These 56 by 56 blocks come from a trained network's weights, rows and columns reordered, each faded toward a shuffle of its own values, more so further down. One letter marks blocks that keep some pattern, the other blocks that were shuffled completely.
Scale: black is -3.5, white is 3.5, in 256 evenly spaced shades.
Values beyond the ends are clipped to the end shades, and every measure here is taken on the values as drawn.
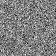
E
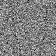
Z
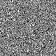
E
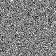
E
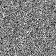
E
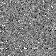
Z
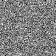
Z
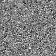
Z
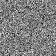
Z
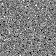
E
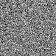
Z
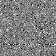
Z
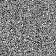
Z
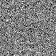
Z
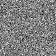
E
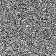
E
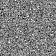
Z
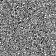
E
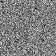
Z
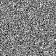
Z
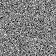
E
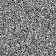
E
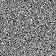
E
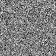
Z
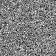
E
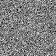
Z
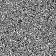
E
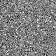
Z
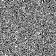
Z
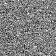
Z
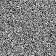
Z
